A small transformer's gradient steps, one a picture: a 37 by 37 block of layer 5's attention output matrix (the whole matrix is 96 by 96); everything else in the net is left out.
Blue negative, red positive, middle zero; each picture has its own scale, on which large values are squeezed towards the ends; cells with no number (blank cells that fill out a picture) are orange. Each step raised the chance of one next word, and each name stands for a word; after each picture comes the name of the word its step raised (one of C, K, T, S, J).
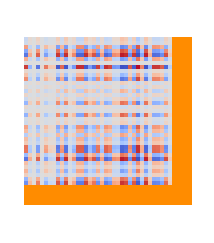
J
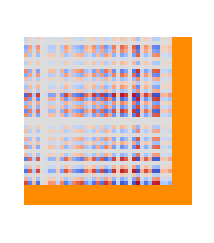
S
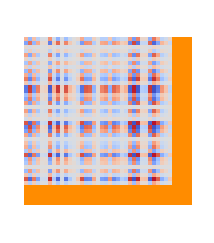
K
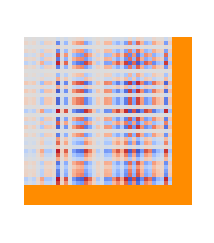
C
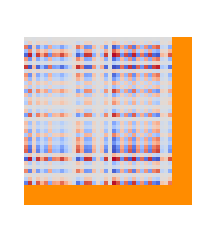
J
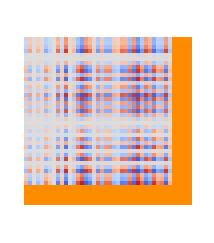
S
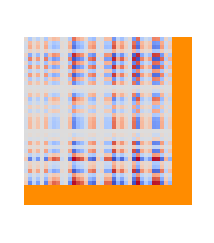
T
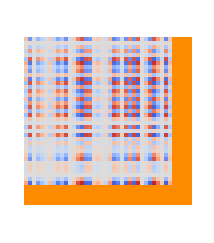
T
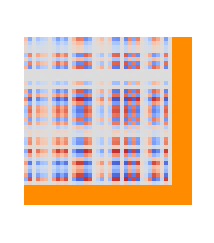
C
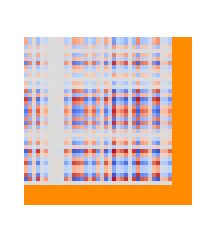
C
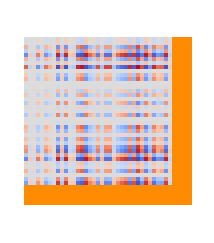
J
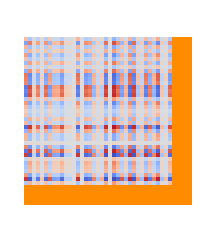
K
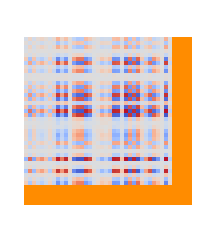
S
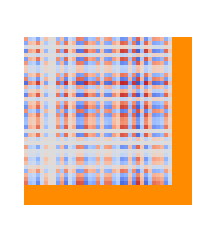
T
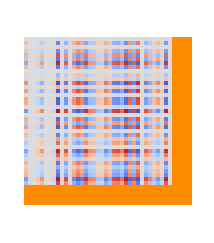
C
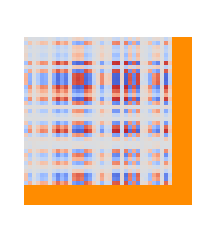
K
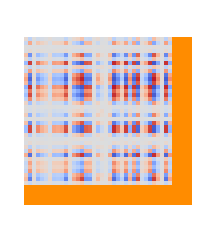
K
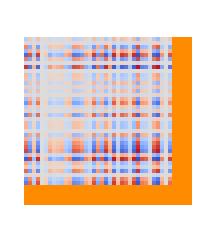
J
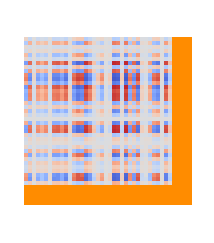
K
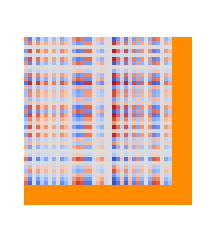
T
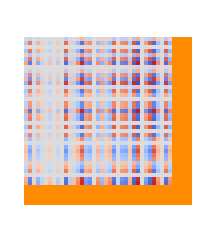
T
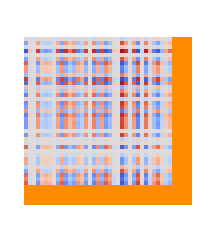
T
